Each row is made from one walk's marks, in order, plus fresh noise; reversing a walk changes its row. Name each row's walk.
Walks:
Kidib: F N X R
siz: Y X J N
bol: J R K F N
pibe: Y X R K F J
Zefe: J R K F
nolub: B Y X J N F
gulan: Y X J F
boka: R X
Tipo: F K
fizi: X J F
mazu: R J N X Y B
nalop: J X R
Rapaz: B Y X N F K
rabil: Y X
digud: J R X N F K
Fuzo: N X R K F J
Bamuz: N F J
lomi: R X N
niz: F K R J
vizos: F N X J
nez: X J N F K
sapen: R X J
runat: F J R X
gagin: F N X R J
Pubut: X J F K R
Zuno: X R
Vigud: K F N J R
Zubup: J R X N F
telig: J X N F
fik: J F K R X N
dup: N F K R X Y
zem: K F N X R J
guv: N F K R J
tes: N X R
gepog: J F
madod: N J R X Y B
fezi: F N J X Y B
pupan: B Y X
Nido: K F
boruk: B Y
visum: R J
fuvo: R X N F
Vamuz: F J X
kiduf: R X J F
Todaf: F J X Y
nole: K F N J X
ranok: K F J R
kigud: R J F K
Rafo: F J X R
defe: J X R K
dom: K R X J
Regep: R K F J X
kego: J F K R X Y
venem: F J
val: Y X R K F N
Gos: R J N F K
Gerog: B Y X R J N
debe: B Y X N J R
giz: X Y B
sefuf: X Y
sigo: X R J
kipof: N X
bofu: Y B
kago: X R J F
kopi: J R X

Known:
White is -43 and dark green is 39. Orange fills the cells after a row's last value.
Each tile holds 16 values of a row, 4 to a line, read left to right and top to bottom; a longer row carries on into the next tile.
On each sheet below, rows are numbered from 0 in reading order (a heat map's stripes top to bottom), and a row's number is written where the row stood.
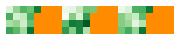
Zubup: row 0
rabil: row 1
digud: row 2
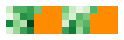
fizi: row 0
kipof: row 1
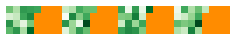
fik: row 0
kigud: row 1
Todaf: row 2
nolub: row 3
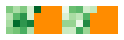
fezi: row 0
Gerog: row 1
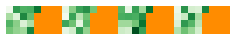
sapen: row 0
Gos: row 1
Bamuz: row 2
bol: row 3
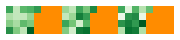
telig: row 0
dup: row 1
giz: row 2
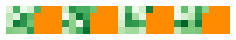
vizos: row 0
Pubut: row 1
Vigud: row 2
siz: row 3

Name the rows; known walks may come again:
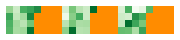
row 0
fuvo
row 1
Zefe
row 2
vizos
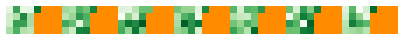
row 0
bol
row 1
dup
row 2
rabil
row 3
fezi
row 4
telig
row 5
kego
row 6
Vigud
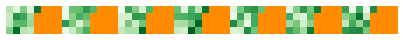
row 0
ranok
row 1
nez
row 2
gagin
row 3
Bamuz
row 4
Gos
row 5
Zubup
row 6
Todaf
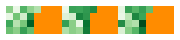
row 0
Rapaz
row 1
kiduf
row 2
fizi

